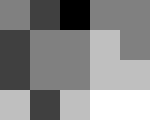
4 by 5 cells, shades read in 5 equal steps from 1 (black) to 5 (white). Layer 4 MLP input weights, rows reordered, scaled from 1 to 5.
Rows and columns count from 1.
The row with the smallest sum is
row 1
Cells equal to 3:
8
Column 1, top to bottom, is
3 2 2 4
